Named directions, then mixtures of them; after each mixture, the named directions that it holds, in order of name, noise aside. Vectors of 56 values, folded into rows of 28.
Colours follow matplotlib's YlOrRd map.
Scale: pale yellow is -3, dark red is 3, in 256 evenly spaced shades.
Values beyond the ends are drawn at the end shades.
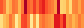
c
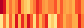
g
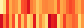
g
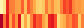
c, g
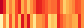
c, g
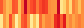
c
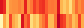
c, g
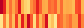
g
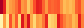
c, g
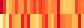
c, g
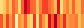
c, g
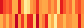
c, g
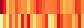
c, g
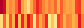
g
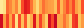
g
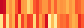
g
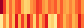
g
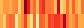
c, g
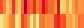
c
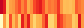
c, g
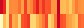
c, g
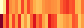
c, g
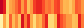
c, g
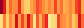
g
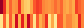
g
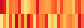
g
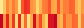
g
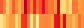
c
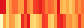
c, g
